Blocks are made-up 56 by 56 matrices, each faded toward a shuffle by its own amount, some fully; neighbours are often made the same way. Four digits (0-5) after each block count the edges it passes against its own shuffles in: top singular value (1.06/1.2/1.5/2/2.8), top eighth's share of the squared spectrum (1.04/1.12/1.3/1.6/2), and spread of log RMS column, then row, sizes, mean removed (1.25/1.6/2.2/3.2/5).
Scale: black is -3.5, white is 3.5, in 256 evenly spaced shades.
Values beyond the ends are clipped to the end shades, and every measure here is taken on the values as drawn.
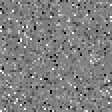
0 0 0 0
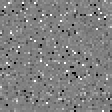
2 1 0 0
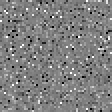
1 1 0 0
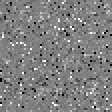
2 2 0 0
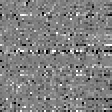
4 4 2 3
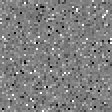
0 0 0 0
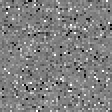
1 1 0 0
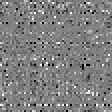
4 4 2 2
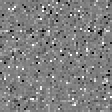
2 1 0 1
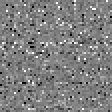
3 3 0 1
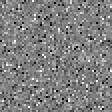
0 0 0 0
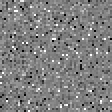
0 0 0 0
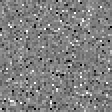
0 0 0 0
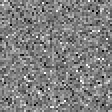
0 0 0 0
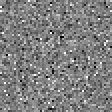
0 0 1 0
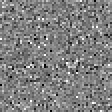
0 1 0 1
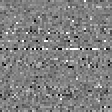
3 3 0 3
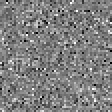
1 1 0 2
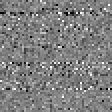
2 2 0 3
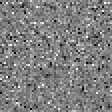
1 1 0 2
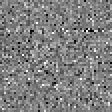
1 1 0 2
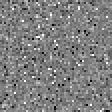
0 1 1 0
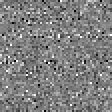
0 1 0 2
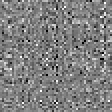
4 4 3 2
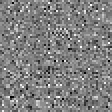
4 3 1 2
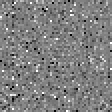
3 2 1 0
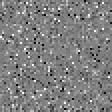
2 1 0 0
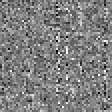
1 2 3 0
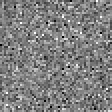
1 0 1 0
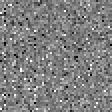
1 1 1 0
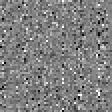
1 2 3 0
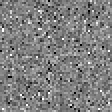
1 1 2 0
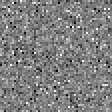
0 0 0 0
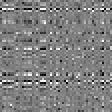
5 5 3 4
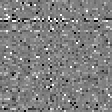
4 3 1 2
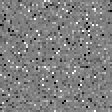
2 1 0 0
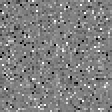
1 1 0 0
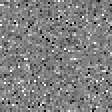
2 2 0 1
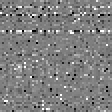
4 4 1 2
